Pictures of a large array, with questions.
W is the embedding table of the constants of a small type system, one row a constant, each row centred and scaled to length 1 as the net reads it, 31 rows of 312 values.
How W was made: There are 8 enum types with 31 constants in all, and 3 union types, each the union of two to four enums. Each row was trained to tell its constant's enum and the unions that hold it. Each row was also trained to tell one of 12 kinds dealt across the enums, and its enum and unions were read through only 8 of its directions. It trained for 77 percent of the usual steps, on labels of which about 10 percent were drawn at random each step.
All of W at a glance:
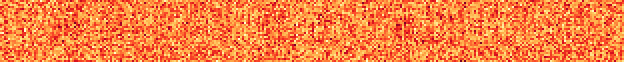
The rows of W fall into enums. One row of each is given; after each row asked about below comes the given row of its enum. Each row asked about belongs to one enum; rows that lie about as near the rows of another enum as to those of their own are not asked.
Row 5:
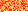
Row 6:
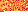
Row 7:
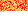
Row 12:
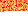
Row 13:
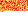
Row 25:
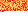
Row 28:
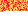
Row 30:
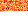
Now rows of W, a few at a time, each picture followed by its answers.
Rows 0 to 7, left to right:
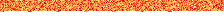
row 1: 6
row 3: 28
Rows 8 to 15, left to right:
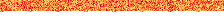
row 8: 5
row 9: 30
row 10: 25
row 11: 30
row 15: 13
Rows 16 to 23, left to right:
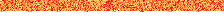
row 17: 12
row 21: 6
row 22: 30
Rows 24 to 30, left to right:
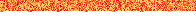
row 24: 28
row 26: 5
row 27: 5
